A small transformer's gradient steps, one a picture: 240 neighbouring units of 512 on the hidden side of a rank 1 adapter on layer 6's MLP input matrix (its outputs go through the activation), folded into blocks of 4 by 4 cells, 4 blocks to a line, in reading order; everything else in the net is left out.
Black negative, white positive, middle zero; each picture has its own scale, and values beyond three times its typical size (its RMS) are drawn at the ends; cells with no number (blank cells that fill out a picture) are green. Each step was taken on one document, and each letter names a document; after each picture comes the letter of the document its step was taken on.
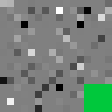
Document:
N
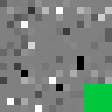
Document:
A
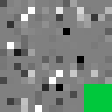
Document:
A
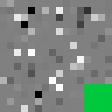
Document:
N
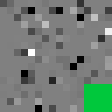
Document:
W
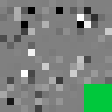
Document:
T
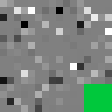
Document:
T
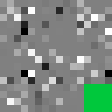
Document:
T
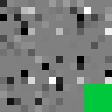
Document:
T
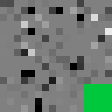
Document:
W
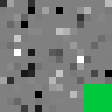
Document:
N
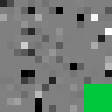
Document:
W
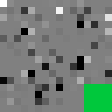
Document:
T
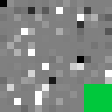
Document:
T
